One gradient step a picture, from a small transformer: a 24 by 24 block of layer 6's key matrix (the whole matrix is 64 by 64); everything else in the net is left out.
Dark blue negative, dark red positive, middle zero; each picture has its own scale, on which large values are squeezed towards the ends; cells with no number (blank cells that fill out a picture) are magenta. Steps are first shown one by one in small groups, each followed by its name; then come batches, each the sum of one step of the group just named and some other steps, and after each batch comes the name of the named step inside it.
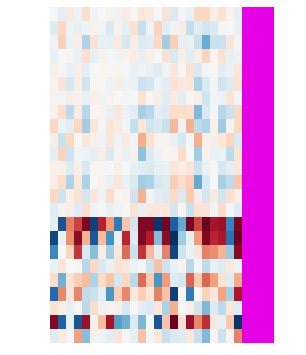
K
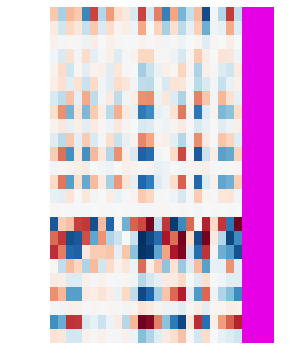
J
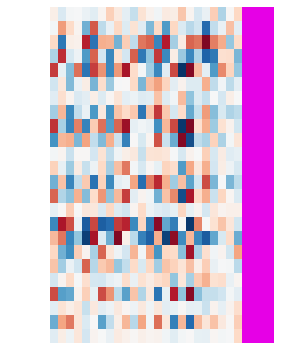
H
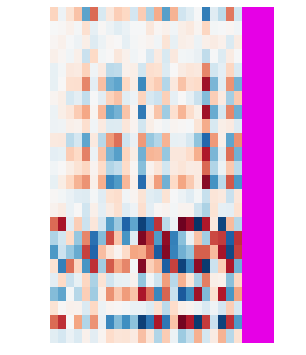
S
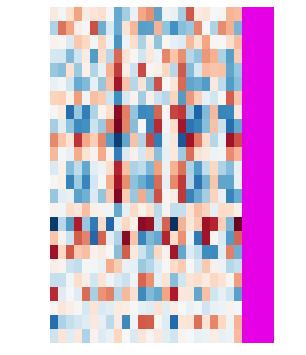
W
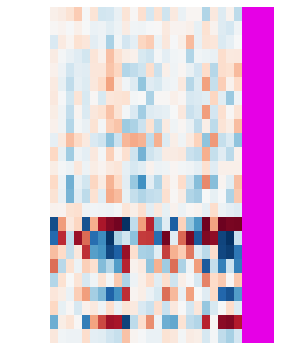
S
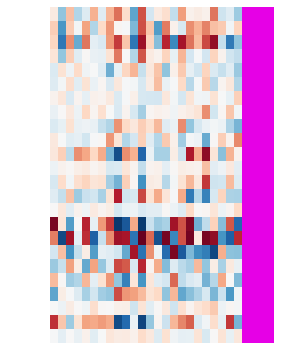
S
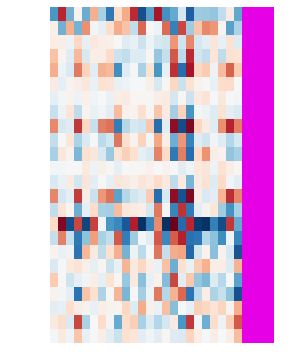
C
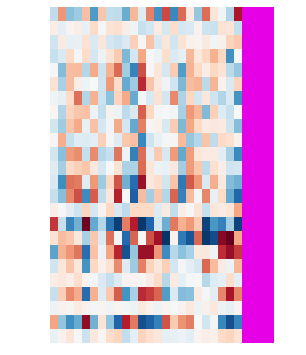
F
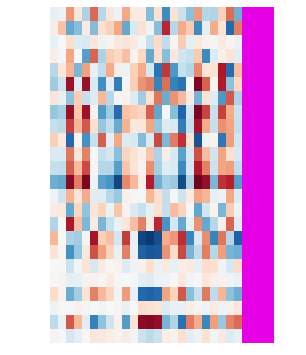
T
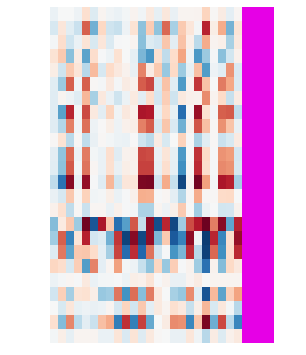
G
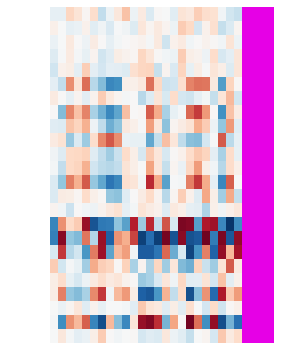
T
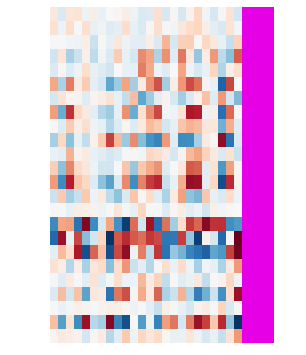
G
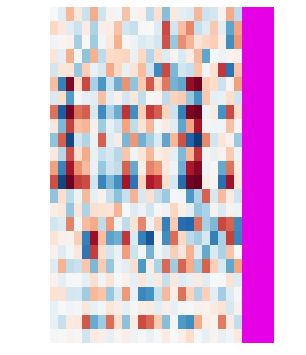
T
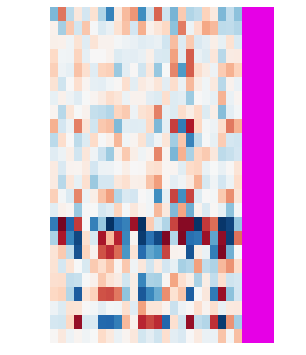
C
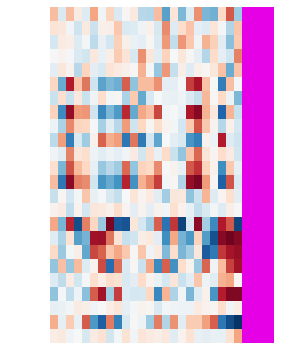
T
